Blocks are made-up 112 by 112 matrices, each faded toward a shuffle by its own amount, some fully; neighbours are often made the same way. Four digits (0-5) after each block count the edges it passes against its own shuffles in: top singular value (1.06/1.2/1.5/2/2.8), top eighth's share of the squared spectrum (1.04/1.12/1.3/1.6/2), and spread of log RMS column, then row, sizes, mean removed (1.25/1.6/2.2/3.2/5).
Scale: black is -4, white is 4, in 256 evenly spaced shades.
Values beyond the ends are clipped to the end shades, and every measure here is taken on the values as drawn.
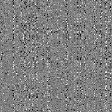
4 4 4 2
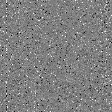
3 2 1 0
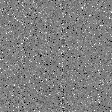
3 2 1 0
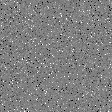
2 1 0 0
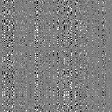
4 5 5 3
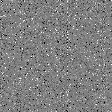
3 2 1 0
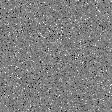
1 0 0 0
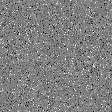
1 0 0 0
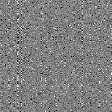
4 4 3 2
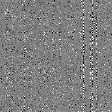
3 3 3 2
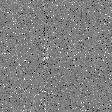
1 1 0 0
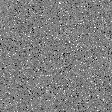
0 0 0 0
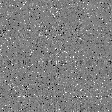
3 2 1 1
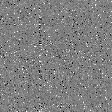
3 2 1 1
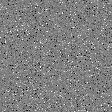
2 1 1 0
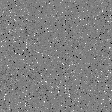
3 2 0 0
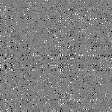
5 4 2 2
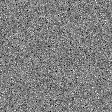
0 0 0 0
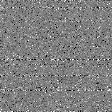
2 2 1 3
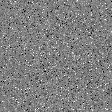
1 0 1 0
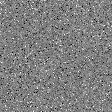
0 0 0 0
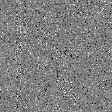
1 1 2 0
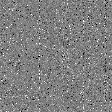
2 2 2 0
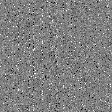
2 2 2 0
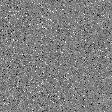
1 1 1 0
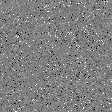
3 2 0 0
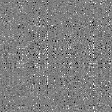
4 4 3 2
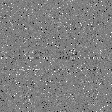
3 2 0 1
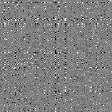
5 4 2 3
